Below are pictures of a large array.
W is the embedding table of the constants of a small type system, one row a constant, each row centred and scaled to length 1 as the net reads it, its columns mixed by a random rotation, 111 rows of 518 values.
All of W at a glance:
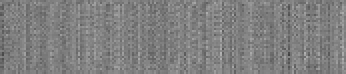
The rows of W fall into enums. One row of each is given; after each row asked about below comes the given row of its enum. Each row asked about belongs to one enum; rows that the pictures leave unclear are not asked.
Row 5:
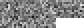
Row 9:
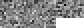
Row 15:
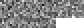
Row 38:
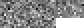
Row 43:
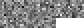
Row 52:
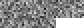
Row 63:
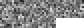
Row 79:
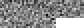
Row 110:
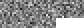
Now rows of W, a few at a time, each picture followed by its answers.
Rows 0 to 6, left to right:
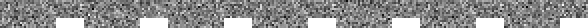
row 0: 5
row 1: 38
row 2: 110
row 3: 5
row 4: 79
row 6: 43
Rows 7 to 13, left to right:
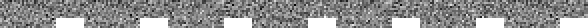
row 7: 79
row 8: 79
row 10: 15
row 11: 9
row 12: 110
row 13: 79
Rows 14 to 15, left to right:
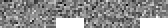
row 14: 9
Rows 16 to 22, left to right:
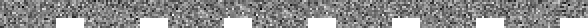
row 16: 43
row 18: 38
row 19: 38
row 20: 110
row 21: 110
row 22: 9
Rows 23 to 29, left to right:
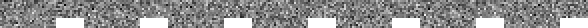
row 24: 38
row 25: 43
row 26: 52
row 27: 5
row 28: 38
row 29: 110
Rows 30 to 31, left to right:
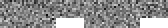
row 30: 79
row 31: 110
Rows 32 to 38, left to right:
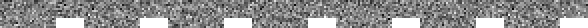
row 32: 9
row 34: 63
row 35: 15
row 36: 79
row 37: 52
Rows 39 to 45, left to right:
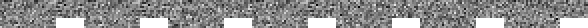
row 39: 9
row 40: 9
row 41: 63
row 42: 9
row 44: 52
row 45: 79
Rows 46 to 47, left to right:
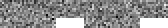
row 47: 5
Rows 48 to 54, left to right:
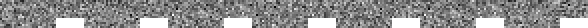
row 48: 63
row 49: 79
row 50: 38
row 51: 43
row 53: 38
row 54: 9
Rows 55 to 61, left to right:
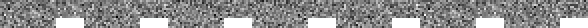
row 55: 38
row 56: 5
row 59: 5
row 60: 38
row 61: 110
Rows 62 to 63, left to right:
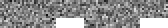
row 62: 79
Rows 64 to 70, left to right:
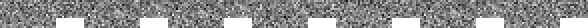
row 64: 110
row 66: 38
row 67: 5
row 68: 79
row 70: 110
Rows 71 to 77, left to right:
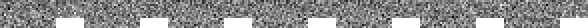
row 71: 38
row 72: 110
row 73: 79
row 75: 79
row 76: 5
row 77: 15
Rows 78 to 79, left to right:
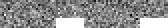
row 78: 38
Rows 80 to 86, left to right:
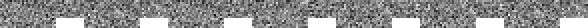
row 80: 79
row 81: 38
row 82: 79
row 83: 9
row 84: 5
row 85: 5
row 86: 38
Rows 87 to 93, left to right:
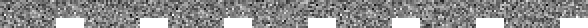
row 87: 38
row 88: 79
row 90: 9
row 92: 63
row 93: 15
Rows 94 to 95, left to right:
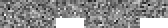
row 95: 9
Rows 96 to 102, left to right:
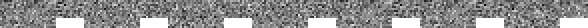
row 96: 9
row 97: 110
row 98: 5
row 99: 110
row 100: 9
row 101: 9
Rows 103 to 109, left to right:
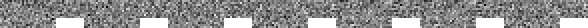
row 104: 43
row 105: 110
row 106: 5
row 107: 9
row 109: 5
